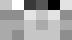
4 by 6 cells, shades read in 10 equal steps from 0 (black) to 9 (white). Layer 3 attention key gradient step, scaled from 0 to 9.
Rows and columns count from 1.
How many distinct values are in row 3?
2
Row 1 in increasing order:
0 2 3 7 8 9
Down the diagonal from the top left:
7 5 7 7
